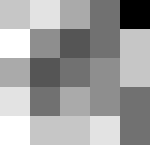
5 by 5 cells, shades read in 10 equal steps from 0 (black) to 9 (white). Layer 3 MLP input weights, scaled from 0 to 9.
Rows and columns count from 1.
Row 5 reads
9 7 7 8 4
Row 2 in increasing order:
3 4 5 7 9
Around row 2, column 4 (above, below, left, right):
4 5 3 7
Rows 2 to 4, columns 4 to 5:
4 7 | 5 7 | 5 4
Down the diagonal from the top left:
7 5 4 5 4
